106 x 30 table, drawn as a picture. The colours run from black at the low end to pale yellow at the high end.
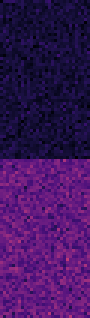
It is made of 2 by 1 panels. Panel 1,1: very low, fine-grained, faint in contrast. Panel 2,1: low, fine-grained.
